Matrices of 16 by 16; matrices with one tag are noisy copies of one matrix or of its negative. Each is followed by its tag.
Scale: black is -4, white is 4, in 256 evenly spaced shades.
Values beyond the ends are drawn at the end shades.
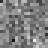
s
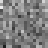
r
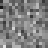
r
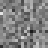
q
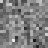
s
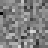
q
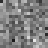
s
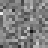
q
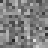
s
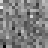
r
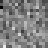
r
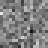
q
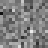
q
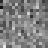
r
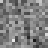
s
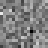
q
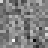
s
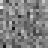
r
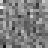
r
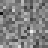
q
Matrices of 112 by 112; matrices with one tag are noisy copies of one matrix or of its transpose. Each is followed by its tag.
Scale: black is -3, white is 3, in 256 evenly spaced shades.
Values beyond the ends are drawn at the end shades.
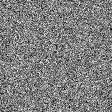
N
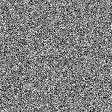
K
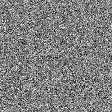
K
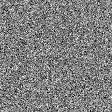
K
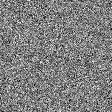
N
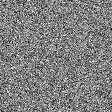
N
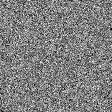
N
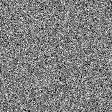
N
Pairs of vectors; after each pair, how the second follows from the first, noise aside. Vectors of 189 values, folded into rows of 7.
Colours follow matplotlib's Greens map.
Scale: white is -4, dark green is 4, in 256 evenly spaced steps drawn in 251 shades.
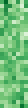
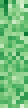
sign-scrambled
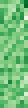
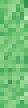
shrunk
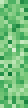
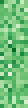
negated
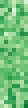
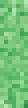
shrunk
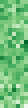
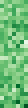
negated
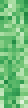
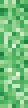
shuffled
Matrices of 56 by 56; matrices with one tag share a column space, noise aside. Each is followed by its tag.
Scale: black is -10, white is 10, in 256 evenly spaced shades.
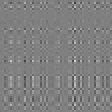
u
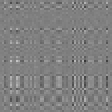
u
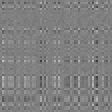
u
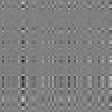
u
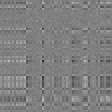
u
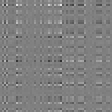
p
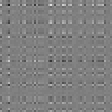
p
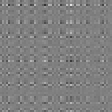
p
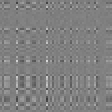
u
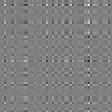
p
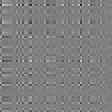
p
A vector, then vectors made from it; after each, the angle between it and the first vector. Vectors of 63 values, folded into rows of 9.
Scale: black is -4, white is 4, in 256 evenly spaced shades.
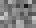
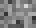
nearly opposite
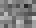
nearly parallel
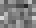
nearly parallel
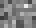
nearly opposite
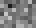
partly aligned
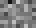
partly opposed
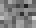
nearly parallel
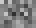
partly aligned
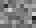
partly opposed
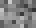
partly aligned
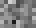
partly aligned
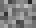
nearly opposite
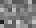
partly aligned
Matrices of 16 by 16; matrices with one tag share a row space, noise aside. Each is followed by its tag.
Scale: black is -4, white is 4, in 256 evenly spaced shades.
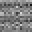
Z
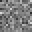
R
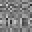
R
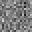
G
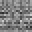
Z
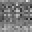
Z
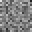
R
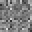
R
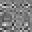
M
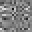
M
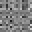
R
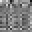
R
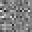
M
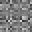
R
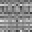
Z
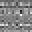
Z
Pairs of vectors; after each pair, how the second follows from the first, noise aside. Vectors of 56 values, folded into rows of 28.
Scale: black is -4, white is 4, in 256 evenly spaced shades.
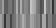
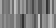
shuffled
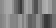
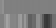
partly zeroed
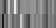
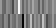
shuffled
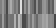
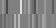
partly zeroed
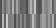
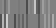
partly zeroed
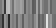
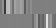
partly zeroed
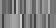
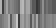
shuffled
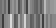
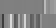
partly zeroed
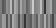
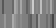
partly zeroed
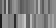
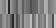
shuffled
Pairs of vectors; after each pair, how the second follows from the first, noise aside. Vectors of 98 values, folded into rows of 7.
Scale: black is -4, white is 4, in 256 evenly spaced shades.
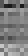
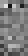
sign-scrambled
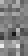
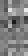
reversed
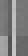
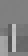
partly zeroed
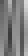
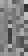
sign-scrambled
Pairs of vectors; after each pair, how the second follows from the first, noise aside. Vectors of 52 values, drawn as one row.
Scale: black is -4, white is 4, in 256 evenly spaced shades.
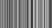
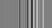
partly zeroed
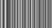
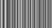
copied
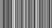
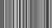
shuffled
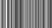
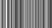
copied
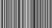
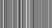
partly zeroed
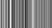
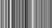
copied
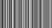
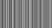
shrunk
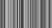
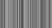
shrunk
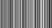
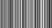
copied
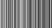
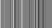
partly zeroed
